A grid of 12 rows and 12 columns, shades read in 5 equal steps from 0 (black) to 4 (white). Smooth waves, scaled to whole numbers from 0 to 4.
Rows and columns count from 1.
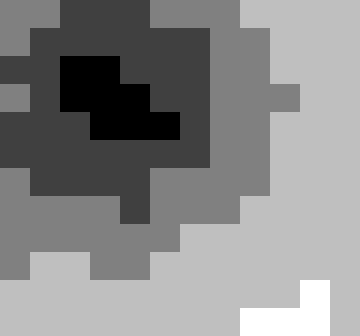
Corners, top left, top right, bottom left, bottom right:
2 3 3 3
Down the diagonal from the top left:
2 1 0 0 0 1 2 2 3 3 4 3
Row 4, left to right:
2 1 0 0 0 1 1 2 2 2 3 3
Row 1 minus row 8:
0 0 -1 -1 0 0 0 0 0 0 0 0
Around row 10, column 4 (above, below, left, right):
2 3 3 2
